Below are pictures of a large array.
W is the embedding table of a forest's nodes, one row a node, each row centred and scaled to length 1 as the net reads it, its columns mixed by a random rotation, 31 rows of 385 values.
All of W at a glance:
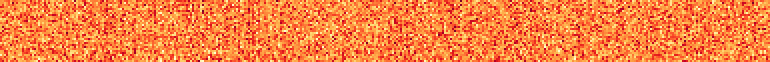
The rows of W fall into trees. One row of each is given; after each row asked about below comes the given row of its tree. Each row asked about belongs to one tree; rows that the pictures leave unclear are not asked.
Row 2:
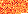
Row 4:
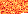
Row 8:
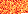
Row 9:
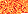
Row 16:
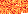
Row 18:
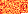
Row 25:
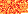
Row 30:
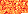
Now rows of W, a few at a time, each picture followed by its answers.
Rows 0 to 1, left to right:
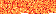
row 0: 2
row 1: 9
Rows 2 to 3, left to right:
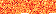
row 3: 30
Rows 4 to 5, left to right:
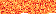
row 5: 2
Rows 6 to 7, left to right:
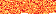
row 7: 25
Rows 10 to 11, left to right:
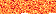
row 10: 25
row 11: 16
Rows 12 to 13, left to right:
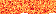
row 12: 4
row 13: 8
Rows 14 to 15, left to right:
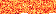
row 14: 4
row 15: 8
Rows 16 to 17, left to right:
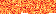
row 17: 2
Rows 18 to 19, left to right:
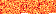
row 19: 16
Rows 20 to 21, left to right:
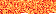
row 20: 18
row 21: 9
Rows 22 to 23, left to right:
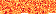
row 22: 30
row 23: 2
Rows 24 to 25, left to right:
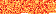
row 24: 18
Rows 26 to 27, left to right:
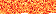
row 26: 25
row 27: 4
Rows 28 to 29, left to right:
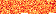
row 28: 16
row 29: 16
